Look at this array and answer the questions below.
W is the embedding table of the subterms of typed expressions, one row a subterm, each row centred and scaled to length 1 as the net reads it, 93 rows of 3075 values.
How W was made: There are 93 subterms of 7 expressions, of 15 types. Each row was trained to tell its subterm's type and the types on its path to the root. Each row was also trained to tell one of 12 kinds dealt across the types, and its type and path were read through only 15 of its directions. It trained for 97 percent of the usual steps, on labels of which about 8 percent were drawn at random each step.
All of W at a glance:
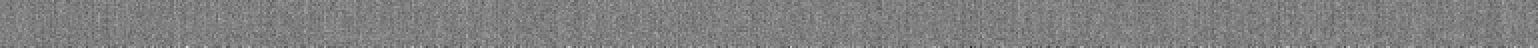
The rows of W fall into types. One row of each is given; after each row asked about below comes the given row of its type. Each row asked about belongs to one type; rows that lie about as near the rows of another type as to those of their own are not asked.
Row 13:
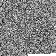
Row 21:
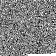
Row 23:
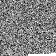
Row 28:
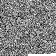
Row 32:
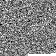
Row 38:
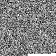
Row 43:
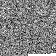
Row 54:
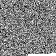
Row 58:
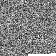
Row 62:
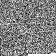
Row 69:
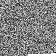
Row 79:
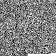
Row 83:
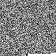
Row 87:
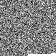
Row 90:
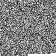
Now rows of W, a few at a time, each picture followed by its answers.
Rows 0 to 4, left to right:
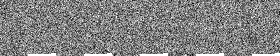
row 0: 87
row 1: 58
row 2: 90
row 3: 69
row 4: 13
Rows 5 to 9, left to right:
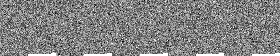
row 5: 83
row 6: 87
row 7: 69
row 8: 23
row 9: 87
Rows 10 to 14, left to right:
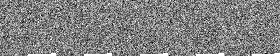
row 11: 13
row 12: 69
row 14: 90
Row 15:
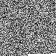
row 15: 58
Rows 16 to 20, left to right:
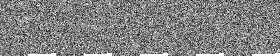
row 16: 90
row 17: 69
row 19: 83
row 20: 62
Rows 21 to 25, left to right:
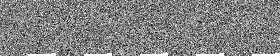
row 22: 13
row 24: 90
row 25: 58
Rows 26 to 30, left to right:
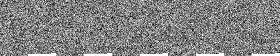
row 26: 58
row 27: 38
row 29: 23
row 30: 38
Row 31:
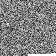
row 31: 69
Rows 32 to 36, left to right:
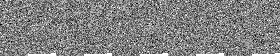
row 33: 58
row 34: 69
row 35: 43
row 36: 87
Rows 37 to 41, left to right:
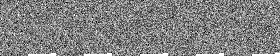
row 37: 79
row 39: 23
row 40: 28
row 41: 83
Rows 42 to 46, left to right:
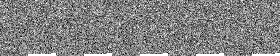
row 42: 87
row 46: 38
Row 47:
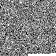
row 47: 58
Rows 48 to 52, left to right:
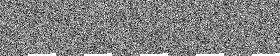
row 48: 32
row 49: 43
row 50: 13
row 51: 38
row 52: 21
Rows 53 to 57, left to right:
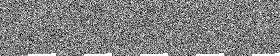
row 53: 38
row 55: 23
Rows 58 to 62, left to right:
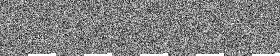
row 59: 83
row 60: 87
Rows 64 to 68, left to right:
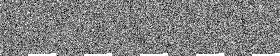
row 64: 62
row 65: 21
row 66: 13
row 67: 13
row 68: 13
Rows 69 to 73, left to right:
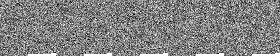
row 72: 90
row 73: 28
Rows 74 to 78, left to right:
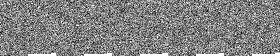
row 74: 83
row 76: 87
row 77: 79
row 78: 83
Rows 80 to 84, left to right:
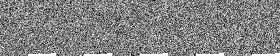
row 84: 21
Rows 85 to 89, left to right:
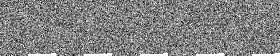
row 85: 58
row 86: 38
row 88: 23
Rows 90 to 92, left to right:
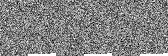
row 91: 62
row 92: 21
